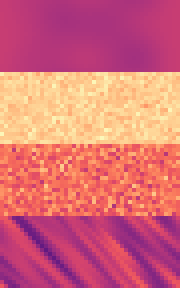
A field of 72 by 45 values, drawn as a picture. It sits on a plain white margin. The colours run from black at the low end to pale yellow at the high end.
The table splits into 4 rows of 1 panel. Panel 1,1: middling, smooth, faint in contrast. Panel 2,1: very high, fine-grained, faint in contrast. Panel 3,1: high, fine-grained. Panel 4,1: middling, slanting down to the right.
